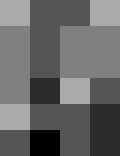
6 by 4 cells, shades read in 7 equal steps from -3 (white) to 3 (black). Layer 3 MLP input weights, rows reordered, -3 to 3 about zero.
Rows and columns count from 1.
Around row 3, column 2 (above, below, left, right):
1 2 0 0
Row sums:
0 1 1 2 3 7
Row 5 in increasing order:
-1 1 1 2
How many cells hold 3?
1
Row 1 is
-1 1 1 -1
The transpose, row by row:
-1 0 0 0 -1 1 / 1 1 1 2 1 3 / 1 0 0 -1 1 1 / -1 0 0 1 2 2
